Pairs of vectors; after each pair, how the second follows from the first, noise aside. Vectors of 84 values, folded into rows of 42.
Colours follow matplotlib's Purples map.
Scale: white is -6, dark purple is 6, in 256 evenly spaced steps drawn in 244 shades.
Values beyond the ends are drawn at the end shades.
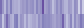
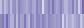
sign-scrambled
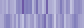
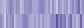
wrapped around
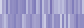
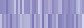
reversed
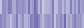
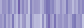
reversed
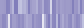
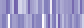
scaled up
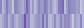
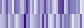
scaled up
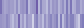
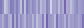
reversed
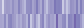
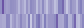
sign-scrambled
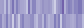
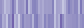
sign-scrambled
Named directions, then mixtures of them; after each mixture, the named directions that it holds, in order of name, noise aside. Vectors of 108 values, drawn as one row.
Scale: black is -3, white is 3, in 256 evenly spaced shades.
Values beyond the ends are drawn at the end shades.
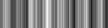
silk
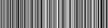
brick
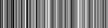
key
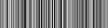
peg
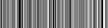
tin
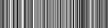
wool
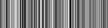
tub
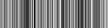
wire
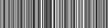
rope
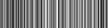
brick, key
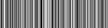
brick, rope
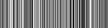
wool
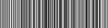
brick, peg, rope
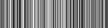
silk, tin, wool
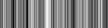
key, silk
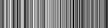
silk, wool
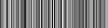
peg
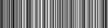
key, peg, wool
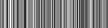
peg, wool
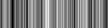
brick, key, silk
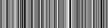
brick, peg, tub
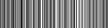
key, rope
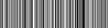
rope, tub, wool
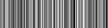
rope, silk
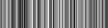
rope, silk, tin
